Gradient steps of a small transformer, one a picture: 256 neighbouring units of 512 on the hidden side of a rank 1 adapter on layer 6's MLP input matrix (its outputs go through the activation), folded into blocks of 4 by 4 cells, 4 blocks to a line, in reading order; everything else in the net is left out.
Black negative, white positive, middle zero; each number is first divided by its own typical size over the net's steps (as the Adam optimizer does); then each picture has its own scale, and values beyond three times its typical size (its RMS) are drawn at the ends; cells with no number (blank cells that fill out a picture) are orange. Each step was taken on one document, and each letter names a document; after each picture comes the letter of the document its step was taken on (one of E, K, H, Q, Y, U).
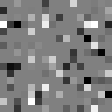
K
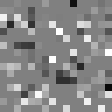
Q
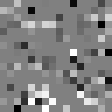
Q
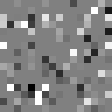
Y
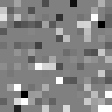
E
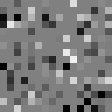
K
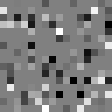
Y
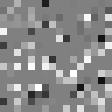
E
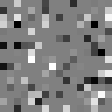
K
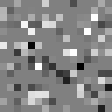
E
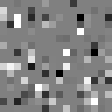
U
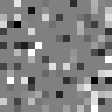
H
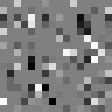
U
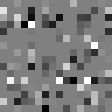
U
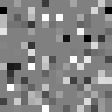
Y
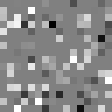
Y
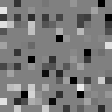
Y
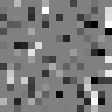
H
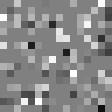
Q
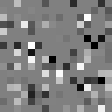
Q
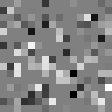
E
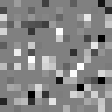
Q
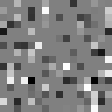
H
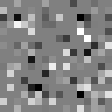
U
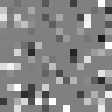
Q
